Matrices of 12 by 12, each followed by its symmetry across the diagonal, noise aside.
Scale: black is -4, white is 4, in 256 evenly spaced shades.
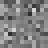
antisymmetric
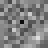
symmetric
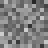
antisymmetric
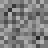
symmetric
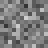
symmetric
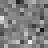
antisymmetric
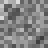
symmetric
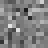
antisymmetric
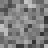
symmetric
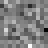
antisymmetric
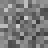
symmetric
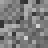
symmetric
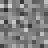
antisymmetric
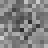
symmetric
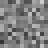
antisymmetric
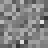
symmetric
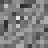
symmetric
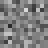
antisymmetric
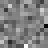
antisymmetric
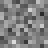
antisymmetric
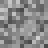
symmetric
